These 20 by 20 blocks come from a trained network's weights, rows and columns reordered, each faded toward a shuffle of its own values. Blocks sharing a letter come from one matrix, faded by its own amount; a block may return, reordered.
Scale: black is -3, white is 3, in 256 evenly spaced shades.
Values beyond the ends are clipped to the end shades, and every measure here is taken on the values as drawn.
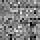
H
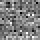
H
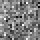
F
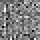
F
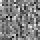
F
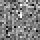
F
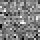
H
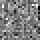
F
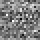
H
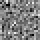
F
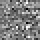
H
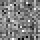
F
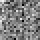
F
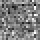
H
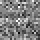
H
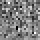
F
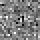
F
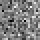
F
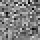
F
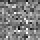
H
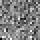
F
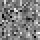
F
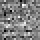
H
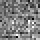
H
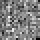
F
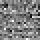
H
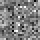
F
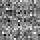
H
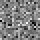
F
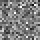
F
